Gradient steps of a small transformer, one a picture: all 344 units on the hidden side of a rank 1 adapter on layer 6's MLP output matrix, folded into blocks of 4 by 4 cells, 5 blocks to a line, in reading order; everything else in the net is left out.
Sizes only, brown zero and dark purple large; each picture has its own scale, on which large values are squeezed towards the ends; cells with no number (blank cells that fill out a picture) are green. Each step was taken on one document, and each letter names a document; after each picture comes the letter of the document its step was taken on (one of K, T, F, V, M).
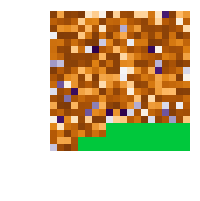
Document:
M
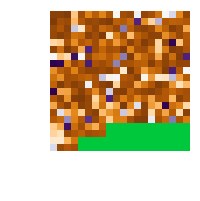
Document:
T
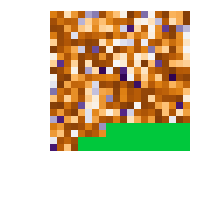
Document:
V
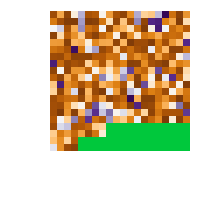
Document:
M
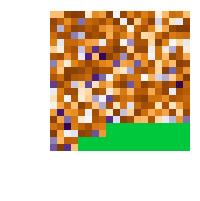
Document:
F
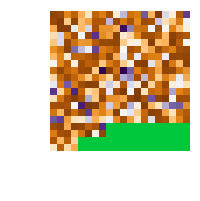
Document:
V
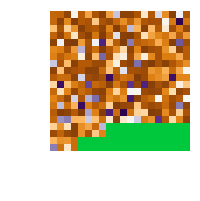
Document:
F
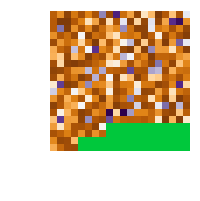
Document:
M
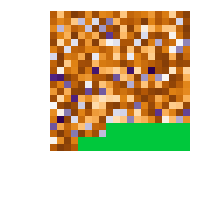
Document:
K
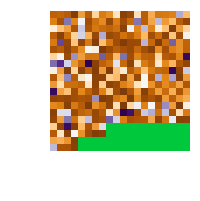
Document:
T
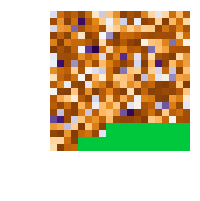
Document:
M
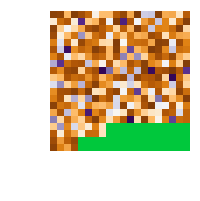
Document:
K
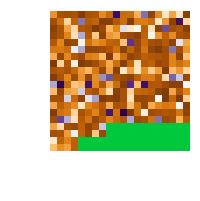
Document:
F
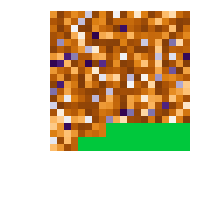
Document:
T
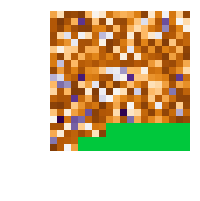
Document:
K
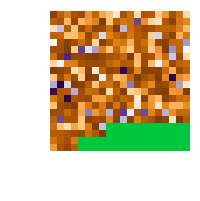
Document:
M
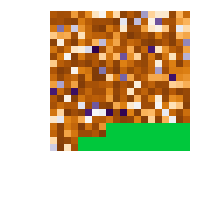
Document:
M
